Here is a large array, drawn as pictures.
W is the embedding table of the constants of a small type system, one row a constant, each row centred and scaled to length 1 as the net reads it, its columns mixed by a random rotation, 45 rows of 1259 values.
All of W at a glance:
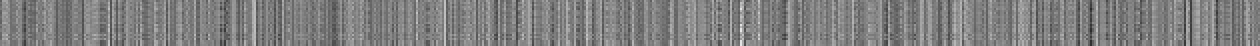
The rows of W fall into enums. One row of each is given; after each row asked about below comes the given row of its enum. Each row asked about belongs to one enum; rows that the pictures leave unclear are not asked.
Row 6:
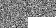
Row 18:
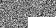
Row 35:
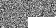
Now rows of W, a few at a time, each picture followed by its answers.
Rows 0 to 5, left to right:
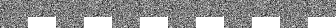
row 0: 35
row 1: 18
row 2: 6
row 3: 35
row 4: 18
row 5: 6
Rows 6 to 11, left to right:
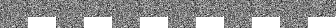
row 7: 35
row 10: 6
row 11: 18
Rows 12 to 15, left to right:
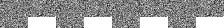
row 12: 18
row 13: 35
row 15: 18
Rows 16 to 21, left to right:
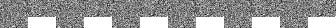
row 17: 35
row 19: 6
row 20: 6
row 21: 18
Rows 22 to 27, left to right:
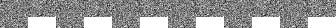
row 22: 18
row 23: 35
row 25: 6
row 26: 18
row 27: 6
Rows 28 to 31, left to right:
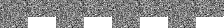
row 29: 6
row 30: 6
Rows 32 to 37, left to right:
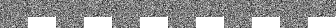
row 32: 6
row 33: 18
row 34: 35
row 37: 18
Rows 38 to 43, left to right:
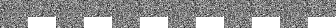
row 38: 35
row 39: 35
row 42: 6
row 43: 6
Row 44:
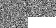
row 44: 6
